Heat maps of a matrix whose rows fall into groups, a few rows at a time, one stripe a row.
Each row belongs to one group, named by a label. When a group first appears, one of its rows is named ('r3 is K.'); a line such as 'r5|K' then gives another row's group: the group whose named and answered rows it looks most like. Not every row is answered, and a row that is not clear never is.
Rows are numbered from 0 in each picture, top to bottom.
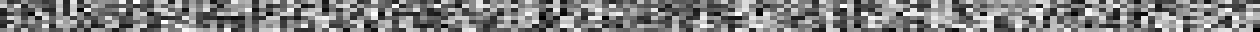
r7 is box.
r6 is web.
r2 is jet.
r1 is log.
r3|jet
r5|web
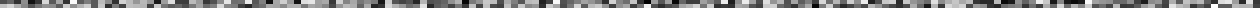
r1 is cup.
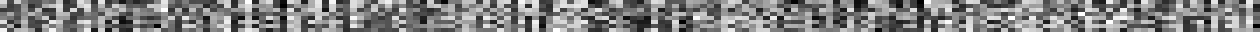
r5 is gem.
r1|gem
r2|jet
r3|web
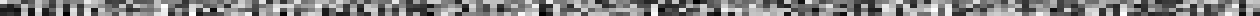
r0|log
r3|jet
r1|jet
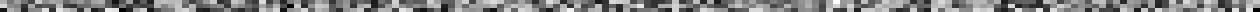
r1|log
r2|web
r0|log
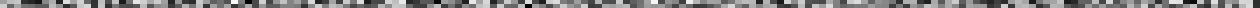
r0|cup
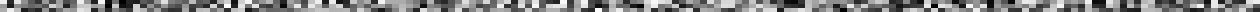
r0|gem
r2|cup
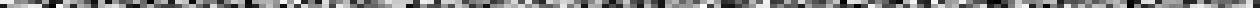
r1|web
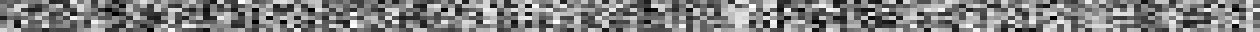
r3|box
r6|box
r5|box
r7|log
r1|gem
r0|jet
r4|jet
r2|log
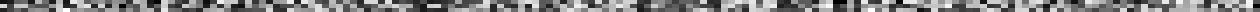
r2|web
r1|gem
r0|jet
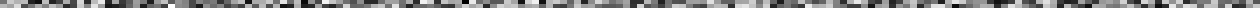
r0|cup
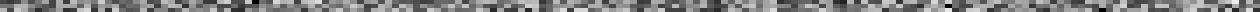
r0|jet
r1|web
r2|gem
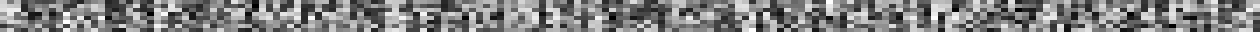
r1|log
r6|jet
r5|cup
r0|log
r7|cup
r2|log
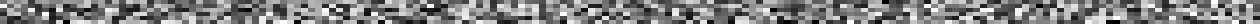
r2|web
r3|web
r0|cup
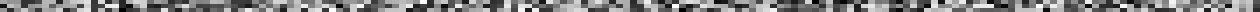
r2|gem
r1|web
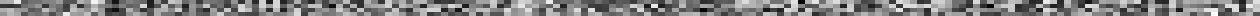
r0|log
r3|cup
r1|jet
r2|log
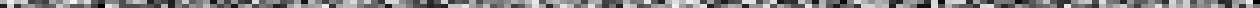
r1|web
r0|cup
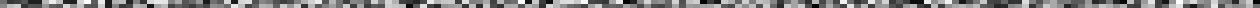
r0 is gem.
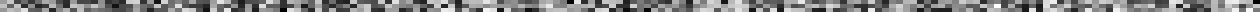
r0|box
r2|box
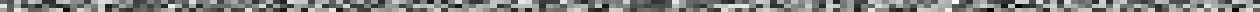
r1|log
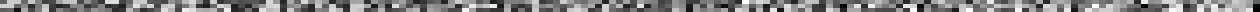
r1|box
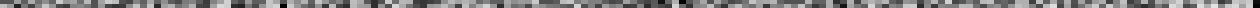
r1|box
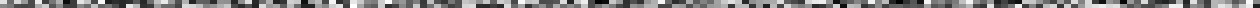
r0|gem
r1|box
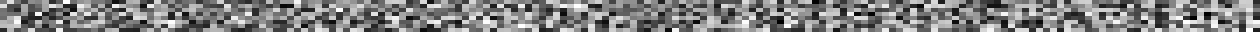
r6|log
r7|web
